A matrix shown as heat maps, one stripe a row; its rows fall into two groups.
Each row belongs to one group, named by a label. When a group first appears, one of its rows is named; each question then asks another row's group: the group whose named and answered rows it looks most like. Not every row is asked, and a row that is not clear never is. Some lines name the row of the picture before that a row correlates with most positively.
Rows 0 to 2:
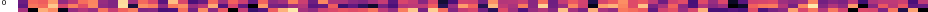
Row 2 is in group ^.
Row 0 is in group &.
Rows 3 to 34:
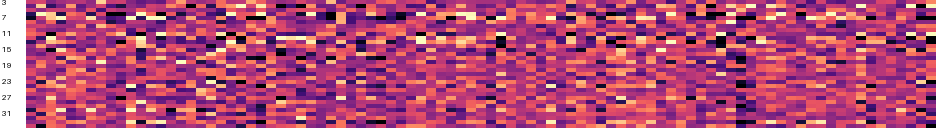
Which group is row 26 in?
&
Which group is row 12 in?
^
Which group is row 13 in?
^
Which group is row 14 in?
^
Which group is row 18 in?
&
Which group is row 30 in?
&
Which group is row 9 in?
&
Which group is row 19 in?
^
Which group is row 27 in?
^
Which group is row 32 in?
&
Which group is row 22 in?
^
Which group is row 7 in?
&
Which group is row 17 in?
&
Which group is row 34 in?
^
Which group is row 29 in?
&
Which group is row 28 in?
^
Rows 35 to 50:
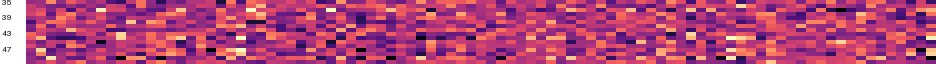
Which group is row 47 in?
^
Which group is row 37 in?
&
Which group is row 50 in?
&
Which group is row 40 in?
&
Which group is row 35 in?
^
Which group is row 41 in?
^
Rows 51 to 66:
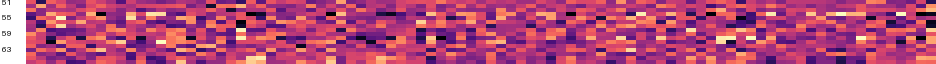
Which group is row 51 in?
^
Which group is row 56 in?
^
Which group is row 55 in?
&
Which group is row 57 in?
^
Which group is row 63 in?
&
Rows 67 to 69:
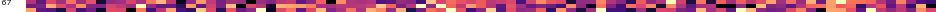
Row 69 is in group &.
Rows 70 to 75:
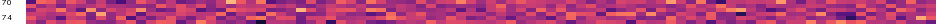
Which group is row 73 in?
&
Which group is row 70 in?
^
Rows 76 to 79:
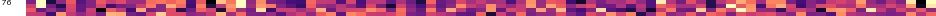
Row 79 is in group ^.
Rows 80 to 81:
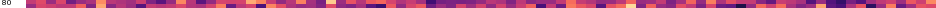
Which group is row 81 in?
&
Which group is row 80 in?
&
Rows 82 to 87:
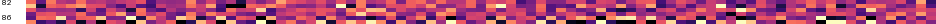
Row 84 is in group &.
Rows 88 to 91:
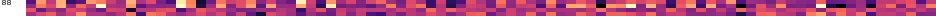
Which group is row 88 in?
&
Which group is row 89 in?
&
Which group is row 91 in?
&
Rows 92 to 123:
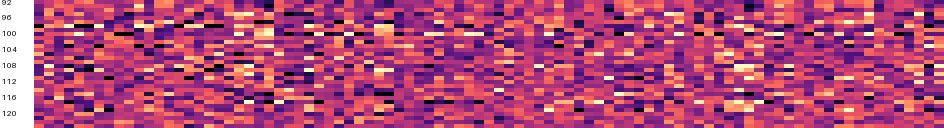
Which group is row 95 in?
^
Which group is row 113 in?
^
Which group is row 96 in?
^
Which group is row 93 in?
&
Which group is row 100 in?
^
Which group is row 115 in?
&
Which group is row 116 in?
^
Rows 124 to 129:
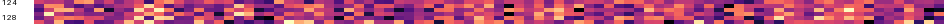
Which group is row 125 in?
^
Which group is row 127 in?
^
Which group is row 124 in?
&
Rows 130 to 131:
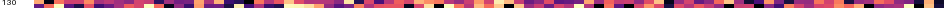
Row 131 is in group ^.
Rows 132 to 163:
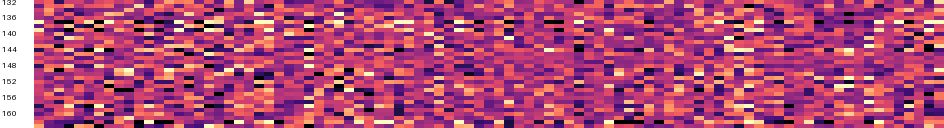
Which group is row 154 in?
^
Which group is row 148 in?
&
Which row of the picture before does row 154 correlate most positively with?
130
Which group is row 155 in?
^
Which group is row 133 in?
&
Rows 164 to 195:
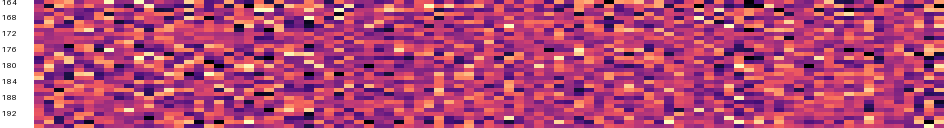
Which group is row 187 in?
&
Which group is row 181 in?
^
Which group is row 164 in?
&
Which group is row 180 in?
^
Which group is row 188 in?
^
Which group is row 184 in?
&
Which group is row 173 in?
&
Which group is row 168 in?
&
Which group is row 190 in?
^
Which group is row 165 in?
^
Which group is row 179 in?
&
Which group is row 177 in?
^
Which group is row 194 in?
^
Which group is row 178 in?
&
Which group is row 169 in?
^
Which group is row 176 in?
&
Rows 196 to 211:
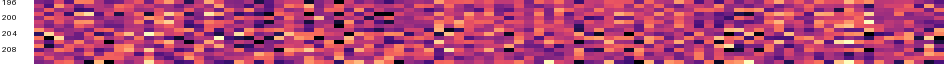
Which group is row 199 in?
&
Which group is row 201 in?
&
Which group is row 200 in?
^
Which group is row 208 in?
^
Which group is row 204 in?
^
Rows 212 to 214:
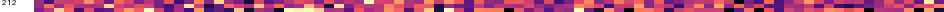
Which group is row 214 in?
^
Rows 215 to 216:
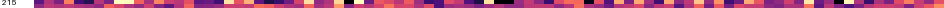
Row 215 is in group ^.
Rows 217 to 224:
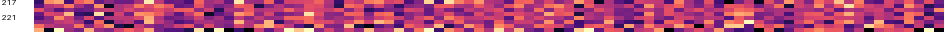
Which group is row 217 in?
^
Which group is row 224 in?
^
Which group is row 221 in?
^
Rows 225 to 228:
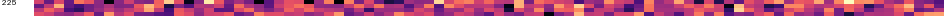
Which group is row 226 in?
^
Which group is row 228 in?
&
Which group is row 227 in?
^
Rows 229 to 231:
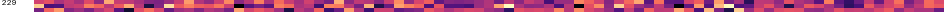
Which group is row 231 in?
^
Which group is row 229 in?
&
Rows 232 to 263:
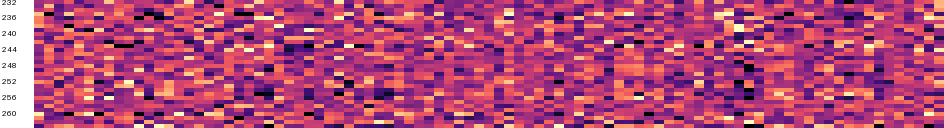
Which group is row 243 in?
^
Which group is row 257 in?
^
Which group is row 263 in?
&
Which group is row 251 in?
^
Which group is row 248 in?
&
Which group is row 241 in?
^
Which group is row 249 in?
&
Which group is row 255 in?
&
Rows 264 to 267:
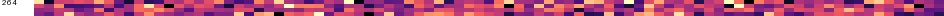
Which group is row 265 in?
^
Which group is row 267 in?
^
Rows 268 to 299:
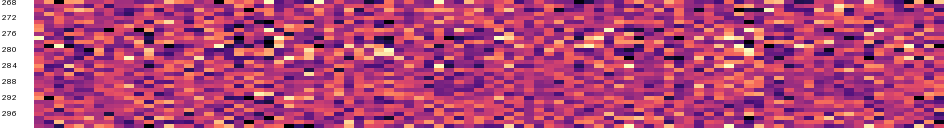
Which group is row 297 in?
&
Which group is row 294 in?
^
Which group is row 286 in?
&
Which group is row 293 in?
&
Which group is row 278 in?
&
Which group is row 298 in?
^
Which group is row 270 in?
^
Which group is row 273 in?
&
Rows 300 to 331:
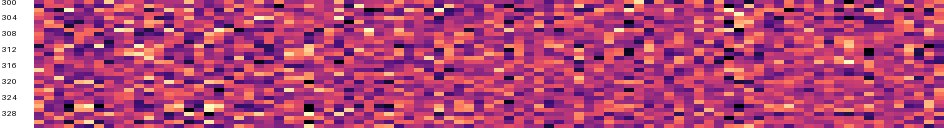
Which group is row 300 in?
&
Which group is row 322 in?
^
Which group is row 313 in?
^
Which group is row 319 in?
^
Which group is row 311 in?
&
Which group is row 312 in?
^
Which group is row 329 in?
^
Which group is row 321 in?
&
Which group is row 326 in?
&
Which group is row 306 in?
^
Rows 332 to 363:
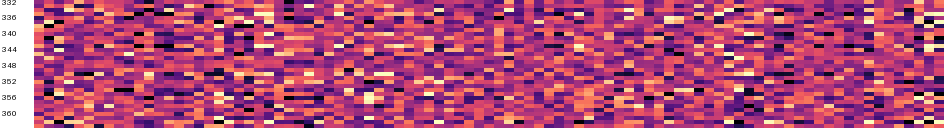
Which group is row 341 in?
^
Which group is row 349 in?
^
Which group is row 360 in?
&
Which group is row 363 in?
&
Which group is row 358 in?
&
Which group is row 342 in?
^
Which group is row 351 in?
^
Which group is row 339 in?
^
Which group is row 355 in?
^
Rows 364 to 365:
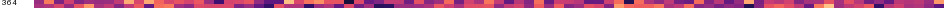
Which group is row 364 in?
^
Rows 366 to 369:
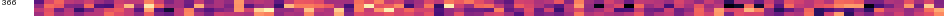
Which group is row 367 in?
^
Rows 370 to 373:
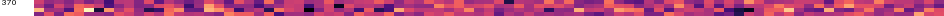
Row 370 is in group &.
